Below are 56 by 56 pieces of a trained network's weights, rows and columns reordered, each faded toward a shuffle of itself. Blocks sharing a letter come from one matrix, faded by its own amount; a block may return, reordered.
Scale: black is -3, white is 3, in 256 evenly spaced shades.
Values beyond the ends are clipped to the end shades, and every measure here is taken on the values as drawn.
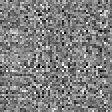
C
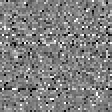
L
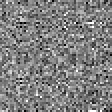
C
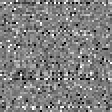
L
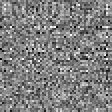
C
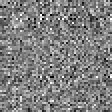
C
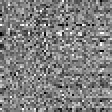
C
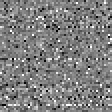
L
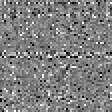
L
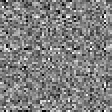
C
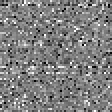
L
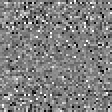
L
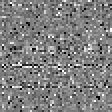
L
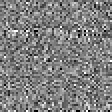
C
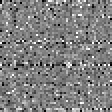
L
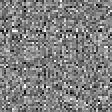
C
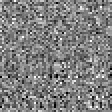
C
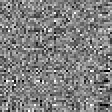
C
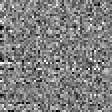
C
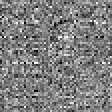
C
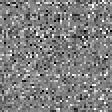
L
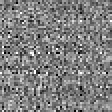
C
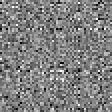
C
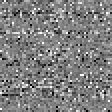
L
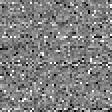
L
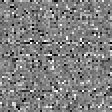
L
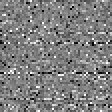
L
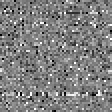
L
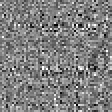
C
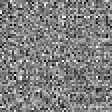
C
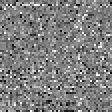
L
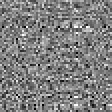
C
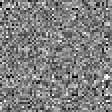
C
